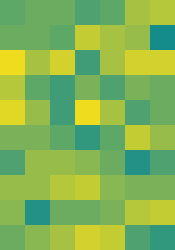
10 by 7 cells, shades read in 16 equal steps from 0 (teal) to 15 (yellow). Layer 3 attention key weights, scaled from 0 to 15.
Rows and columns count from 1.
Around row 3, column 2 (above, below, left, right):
6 5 15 13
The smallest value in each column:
4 1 3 2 4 1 0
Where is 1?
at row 7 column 6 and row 9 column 2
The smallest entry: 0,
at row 2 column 7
